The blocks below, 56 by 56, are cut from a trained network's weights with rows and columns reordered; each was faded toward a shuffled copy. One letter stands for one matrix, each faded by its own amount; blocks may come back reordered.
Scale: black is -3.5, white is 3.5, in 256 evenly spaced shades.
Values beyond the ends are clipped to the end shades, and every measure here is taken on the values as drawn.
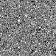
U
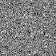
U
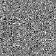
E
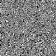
U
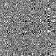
E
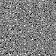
U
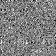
U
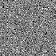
U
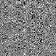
E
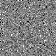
U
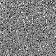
U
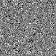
U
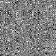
E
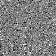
U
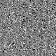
U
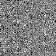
E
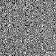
E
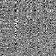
E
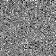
U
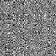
E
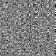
E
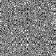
E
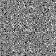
U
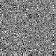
E
